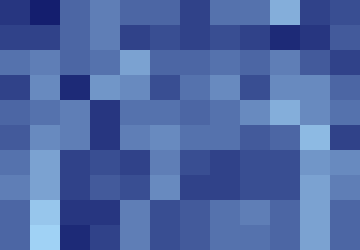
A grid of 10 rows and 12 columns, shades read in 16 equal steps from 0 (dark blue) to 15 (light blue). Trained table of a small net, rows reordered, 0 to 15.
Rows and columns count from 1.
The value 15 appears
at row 10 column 2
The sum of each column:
53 87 44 51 67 61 49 61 57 68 84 57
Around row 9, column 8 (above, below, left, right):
3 7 5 8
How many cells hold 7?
17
